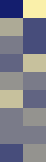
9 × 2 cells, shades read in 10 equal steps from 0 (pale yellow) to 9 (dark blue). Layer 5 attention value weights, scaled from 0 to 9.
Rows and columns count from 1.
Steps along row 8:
same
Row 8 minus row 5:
1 0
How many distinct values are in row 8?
1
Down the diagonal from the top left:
9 7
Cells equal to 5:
5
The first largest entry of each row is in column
1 2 2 1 2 2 1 1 1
